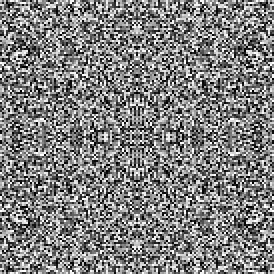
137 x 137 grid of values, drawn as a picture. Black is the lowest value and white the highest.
Slope: none. Average level on the scale: 50%. Histogram: flat. Grain: fine. Stripes: none. Mirror symmetry: left to right and top to bottom. Odd rows or columns: none.
